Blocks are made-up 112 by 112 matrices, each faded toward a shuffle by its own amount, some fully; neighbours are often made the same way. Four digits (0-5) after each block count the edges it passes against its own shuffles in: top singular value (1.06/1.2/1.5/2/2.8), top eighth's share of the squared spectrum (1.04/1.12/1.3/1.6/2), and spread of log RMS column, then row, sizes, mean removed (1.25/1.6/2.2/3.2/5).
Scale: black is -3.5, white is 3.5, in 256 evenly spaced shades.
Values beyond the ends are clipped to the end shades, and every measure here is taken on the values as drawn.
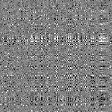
5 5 3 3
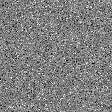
2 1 0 0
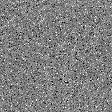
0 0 0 0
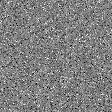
0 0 0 0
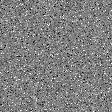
0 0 0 0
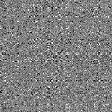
4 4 2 3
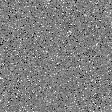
2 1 0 0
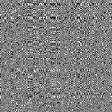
5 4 3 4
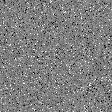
2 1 0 0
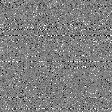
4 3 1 3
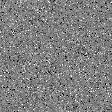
2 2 0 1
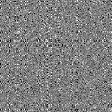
4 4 3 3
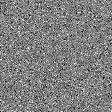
3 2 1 0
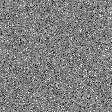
2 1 0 0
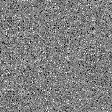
3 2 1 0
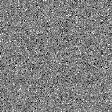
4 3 1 1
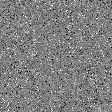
2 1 0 0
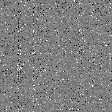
2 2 2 1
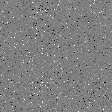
2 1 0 0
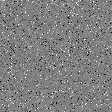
0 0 0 0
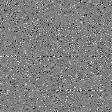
2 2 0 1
